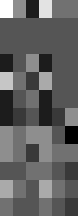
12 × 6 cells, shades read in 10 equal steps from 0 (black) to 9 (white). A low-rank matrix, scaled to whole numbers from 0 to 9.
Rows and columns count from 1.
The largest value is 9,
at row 1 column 1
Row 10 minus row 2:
0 0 1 1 0 -1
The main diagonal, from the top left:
9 3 3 1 3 3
